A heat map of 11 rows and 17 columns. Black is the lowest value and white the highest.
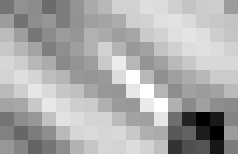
Odd patch: lower, in the bottom right. Grain: diagonal, down to the right. Roughest part: bottom right. Ninth with the lowest average: bottom right. Histogram: skewed, a long tail of low values. Average level on the scale: 70%. Calmest part: top right.
